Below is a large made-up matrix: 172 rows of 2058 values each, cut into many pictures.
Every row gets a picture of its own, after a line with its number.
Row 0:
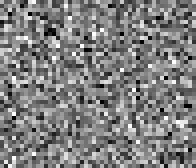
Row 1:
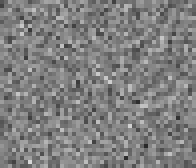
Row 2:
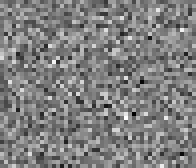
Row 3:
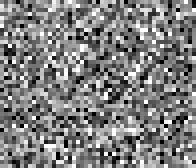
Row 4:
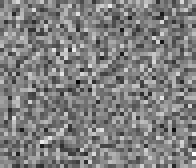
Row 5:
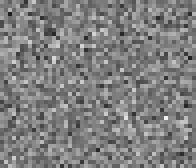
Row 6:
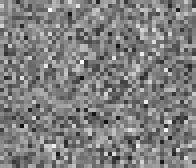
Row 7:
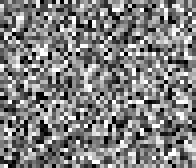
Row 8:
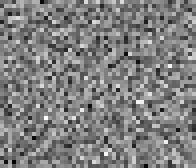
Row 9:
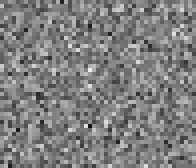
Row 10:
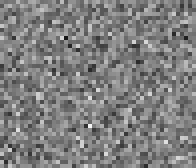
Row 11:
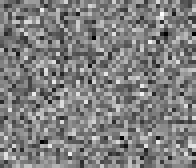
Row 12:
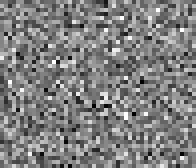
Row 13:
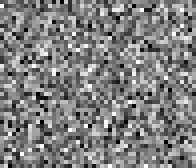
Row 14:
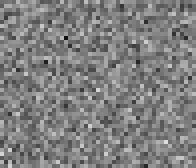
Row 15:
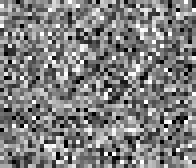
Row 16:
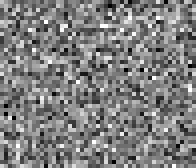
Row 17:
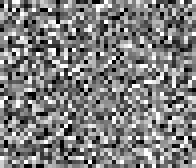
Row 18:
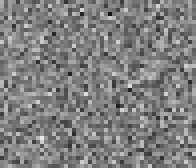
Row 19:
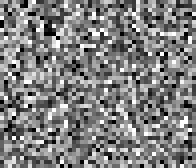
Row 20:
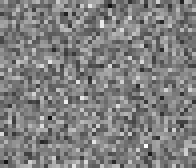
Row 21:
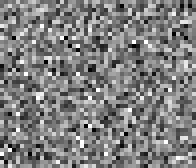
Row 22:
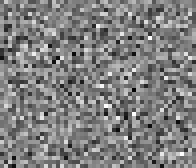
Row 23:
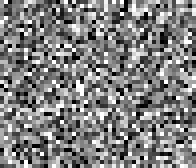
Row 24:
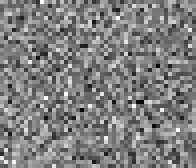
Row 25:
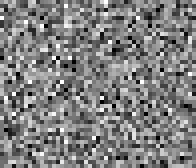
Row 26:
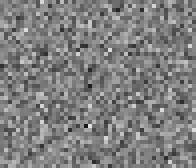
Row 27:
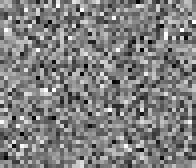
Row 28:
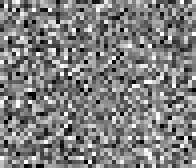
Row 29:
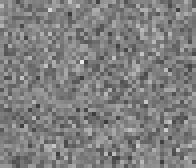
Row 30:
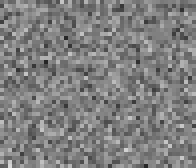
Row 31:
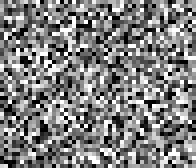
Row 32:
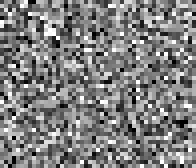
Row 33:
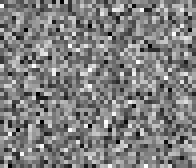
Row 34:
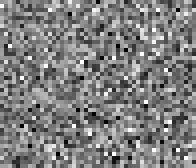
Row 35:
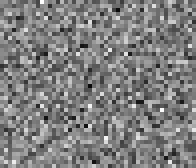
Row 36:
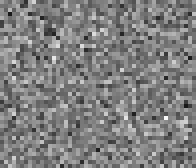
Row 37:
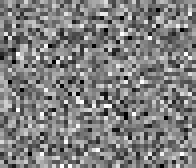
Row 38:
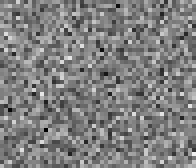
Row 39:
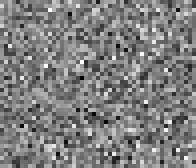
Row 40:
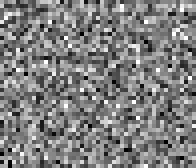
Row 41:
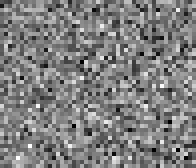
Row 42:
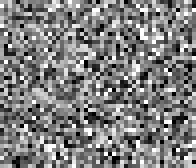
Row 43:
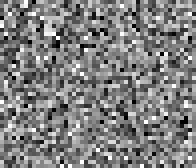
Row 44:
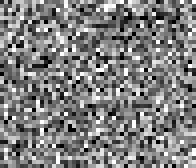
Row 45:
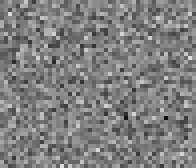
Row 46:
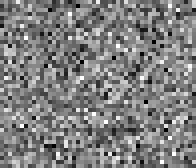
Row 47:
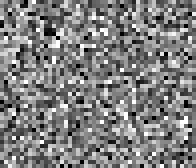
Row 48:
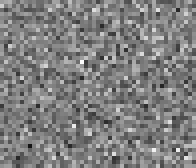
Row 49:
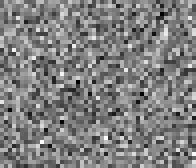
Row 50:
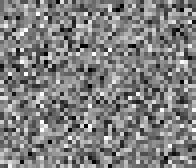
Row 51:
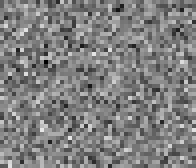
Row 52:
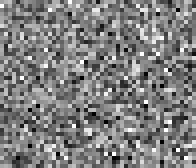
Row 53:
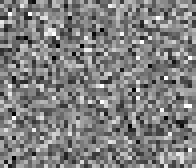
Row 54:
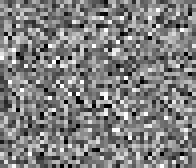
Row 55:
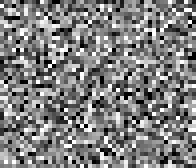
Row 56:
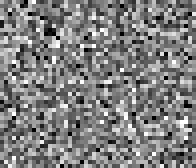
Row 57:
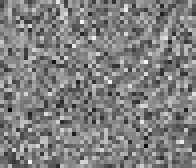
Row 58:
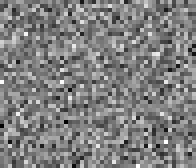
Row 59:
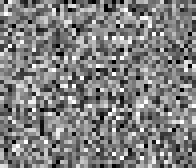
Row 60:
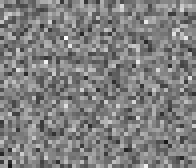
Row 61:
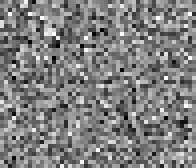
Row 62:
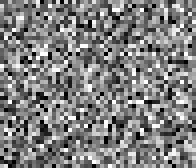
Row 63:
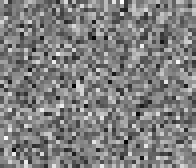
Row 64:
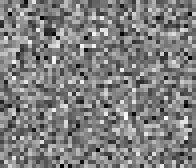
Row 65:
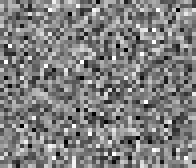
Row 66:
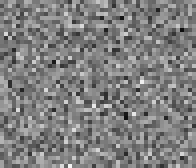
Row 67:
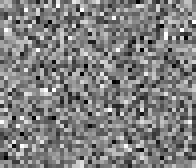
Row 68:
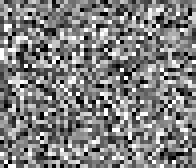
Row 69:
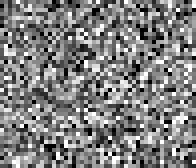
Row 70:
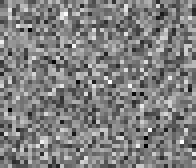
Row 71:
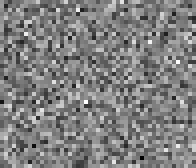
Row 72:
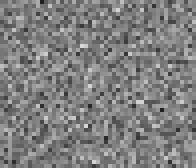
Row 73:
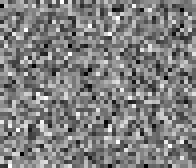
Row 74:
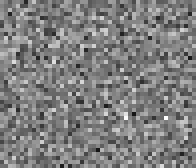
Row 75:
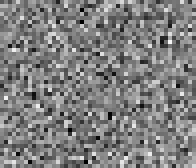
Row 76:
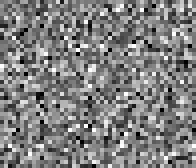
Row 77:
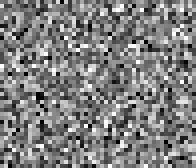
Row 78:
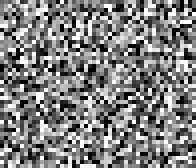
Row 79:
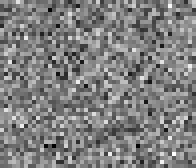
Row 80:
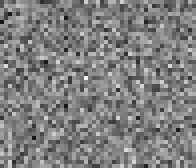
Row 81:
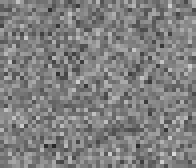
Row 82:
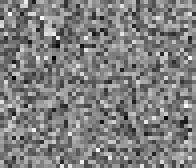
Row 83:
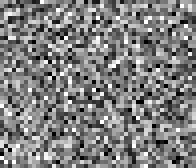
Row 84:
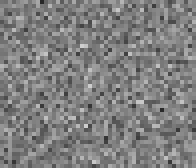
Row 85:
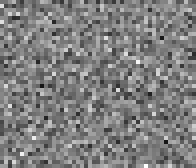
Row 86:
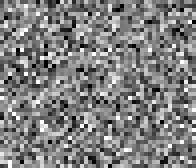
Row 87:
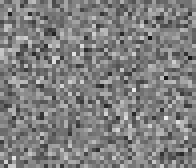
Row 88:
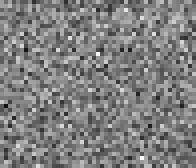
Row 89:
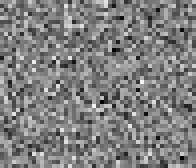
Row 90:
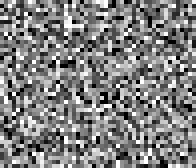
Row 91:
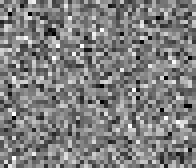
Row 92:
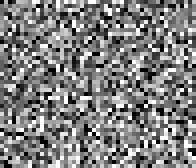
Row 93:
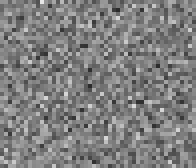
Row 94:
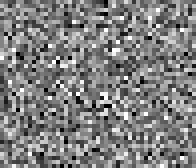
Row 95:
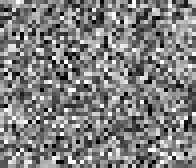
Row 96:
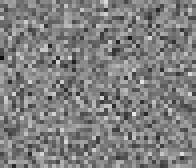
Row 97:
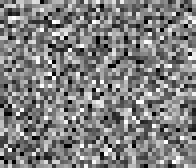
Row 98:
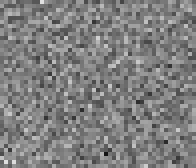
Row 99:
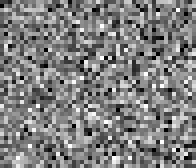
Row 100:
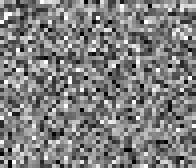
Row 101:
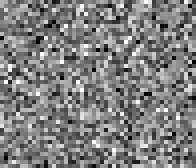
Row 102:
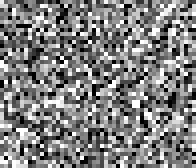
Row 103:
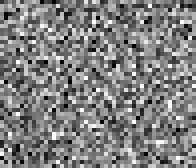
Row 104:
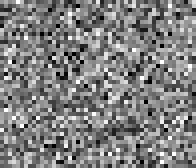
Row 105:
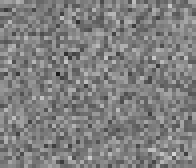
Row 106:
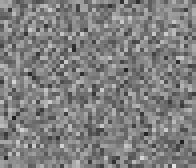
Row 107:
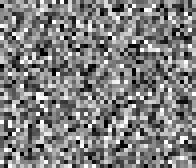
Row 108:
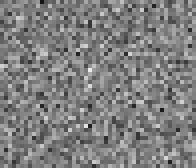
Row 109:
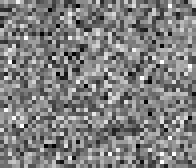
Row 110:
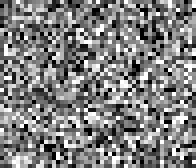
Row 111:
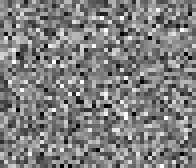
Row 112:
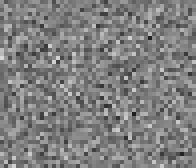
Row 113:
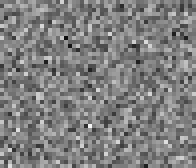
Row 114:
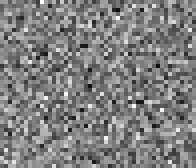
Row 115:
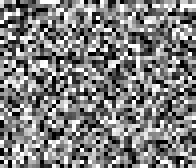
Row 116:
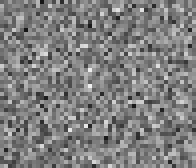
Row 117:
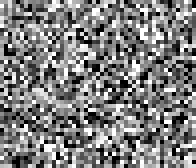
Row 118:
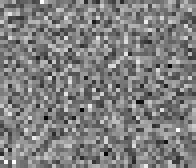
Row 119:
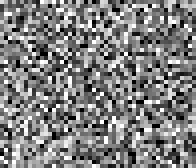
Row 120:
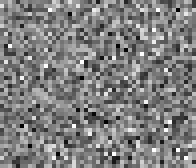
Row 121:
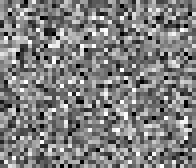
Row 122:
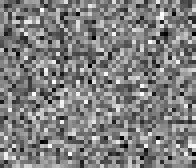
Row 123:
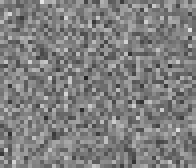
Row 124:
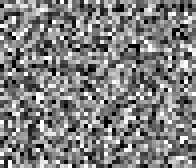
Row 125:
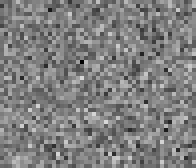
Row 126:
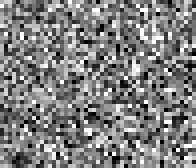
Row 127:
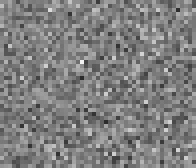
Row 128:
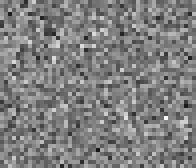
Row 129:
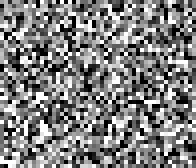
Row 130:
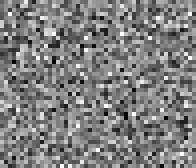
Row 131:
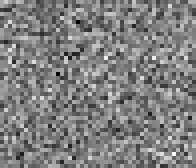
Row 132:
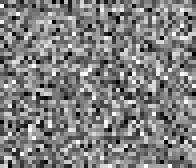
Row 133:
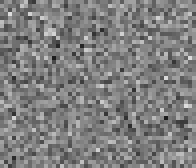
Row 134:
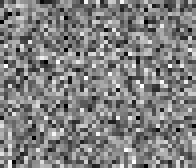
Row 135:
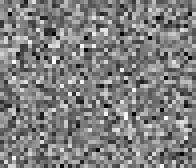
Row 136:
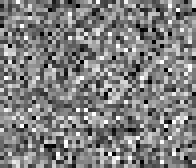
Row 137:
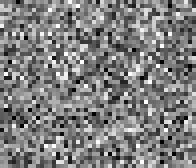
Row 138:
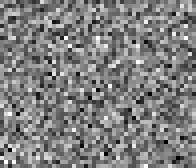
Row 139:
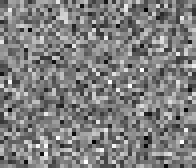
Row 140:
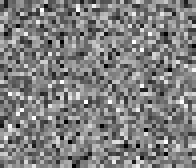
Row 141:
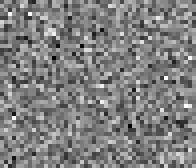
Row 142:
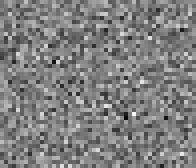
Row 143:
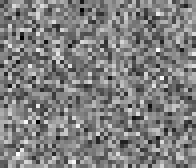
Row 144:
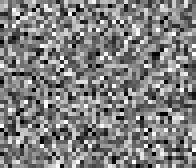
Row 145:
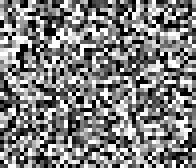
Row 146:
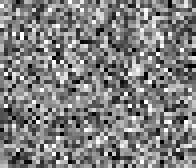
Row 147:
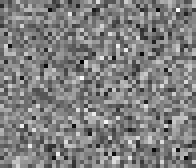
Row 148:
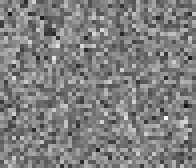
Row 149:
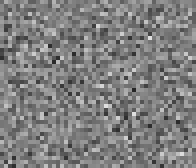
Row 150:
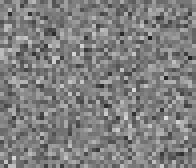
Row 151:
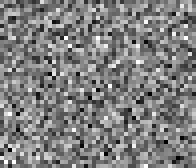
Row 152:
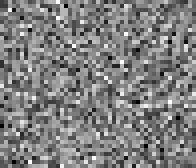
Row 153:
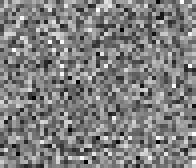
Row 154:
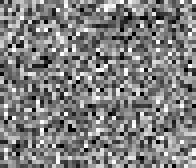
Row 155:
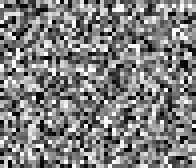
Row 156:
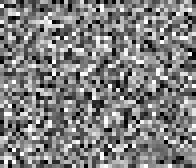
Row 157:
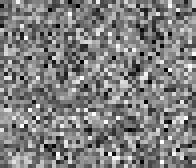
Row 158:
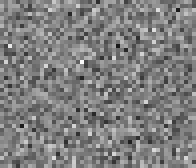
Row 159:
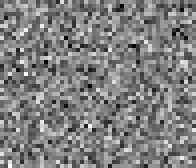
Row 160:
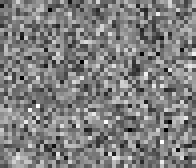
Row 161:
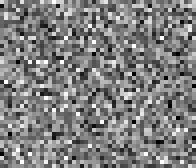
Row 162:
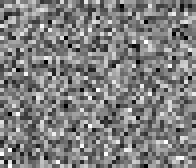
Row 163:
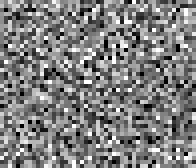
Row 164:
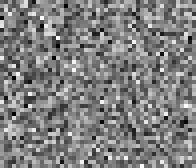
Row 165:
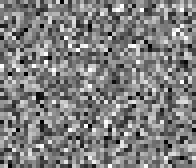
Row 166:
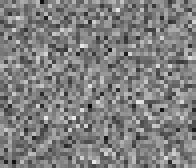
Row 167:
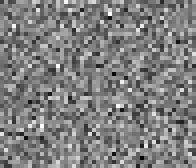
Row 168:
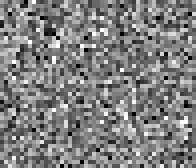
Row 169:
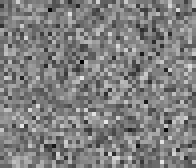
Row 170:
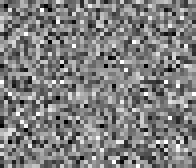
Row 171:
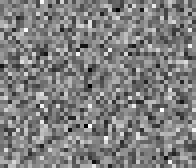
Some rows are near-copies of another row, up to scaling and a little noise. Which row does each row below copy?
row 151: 138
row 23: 63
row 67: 27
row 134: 80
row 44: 154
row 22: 149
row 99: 41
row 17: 28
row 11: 122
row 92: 167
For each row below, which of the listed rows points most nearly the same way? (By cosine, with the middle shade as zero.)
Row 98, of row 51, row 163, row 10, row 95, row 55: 55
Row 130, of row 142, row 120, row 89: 142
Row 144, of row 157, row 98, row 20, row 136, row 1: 20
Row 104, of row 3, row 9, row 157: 157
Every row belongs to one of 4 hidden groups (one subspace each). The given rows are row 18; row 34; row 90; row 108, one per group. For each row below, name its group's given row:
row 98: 108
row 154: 18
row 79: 34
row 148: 90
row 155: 108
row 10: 108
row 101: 18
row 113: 108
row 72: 108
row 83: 108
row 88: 18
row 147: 34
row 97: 108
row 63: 18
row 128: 90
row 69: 34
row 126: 34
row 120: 34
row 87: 90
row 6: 34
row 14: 108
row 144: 18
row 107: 108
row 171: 108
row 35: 108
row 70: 18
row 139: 18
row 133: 90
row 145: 90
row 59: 18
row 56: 90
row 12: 90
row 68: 90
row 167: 18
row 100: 108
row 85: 108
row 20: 18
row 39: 34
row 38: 18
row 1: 18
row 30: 108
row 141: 90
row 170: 18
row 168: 90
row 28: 18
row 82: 90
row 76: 108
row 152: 18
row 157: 34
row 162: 108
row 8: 108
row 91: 90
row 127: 34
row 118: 108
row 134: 108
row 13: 108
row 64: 90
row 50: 108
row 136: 34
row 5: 90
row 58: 18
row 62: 108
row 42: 34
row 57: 18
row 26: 108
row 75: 18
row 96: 90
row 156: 108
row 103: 108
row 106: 18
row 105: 34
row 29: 34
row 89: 90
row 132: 108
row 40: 108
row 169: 34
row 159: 108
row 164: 90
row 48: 34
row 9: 108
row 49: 18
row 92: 18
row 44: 18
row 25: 90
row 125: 34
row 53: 90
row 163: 34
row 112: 90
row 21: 108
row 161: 108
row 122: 18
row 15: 34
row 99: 34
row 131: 34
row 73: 108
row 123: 108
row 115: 108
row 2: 90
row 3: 34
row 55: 108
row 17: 18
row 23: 18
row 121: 90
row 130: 90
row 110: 34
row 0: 90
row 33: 108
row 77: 108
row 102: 18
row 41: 34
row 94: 90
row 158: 34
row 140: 18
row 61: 90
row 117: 34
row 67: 18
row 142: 90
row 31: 108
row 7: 108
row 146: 34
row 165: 108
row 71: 18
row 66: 90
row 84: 108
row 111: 90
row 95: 34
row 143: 34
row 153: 18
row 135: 90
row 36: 90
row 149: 90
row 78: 108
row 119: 108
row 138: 108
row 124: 108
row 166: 108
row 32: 90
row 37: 90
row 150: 90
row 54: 90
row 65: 34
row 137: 34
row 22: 90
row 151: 108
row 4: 18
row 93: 108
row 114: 108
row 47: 90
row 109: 34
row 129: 108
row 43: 90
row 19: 90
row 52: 34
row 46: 34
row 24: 108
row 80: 108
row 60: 108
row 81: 34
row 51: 108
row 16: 18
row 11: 18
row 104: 34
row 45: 90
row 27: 18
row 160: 34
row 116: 108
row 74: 90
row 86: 108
